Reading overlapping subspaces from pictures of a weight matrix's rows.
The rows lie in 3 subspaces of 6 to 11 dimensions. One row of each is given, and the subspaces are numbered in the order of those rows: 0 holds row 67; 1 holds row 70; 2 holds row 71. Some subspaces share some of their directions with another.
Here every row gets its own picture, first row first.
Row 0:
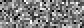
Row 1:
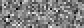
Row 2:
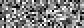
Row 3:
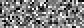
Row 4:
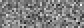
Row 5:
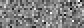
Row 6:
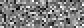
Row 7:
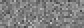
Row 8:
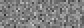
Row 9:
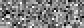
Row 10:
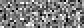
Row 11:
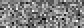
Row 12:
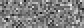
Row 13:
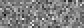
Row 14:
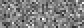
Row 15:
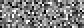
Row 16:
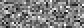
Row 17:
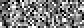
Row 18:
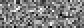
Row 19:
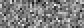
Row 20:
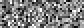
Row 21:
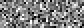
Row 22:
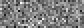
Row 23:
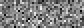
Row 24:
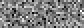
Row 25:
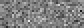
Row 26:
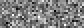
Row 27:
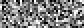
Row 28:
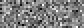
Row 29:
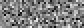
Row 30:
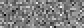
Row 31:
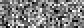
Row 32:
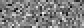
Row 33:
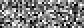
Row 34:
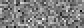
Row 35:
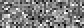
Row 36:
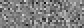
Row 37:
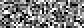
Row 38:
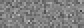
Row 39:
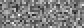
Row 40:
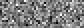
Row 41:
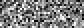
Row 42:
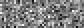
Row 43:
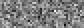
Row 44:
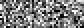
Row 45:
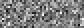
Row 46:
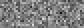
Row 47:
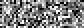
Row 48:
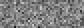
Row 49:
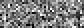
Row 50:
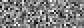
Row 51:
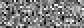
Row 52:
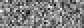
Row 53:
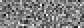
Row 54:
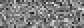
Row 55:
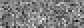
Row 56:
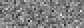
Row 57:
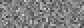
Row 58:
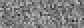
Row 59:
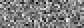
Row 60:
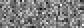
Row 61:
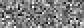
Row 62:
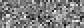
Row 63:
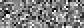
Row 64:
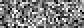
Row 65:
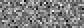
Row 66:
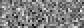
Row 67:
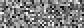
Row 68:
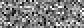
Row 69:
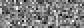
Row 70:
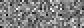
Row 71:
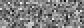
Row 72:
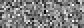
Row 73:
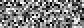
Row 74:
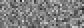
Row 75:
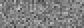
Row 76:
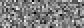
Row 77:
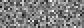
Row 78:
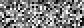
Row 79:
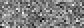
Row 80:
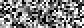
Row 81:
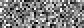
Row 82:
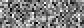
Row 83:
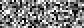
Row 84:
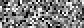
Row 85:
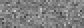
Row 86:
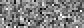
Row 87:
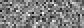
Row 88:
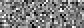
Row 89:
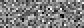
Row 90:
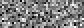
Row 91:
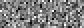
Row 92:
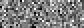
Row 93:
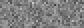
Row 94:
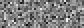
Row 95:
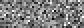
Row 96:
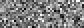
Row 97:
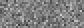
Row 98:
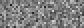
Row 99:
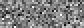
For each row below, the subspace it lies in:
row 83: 0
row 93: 2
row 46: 2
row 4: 0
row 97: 1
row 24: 0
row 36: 2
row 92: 1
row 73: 1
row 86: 0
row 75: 2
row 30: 0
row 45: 1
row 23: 2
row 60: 1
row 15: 0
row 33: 0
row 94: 2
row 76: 1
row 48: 2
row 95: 0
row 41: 1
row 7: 0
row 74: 1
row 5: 1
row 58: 0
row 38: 0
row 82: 1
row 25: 0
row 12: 1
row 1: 1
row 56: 2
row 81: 1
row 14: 1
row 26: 2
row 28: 0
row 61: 2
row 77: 1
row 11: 2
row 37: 0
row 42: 0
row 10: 2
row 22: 2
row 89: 1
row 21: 2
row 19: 2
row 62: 0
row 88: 1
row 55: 0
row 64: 0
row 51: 0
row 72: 0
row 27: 1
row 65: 1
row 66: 2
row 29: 1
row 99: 2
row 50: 1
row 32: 1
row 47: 1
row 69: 2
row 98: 1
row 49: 1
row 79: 0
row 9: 2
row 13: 1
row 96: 1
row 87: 1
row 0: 2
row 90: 1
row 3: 1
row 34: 2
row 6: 0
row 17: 1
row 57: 2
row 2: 0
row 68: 0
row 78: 2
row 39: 0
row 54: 1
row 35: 0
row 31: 2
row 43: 1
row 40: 1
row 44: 2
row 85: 1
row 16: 0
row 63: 0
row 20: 2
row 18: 1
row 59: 1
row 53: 0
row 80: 1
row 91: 2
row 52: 1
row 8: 2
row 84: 1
